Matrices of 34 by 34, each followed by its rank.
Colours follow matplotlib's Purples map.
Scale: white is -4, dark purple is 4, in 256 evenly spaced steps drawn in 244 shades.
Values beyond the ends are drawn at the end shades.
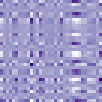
two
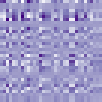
two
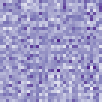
five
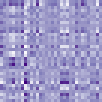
two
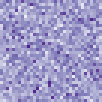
full rank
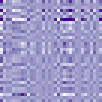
two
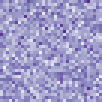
full rank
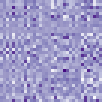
five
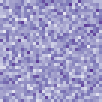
full rank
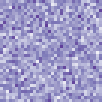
full rank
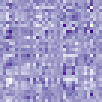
five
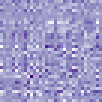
five
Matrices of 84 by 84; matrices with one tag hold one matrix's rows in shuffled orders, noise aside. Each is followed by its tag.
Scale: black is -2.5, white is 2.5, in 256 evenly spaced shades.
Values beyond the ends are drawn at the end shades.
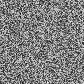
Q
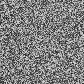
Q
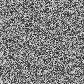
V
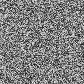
V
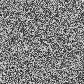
V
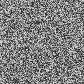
V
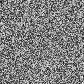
Q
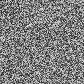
Q
